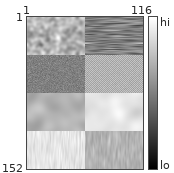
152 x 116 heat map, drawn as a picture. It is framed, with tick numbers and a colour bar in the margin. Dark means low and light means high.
It is made of 4 by 2 panels. Panel 1,1: high, blotchy. Panel 1,2: middling, streaked across. Panel 2,1: middling, fine-grained, faint in contrast. Panel 2,2: high, checkered. Panel 3,1: high, smooth, faint in contrast. Panel 3,2: very high, smooth, faint in contrast. Panel 4,1: very high, streaked downward, faint in contrast. Panel 4,2: high, streaked downward, faint in contrast.
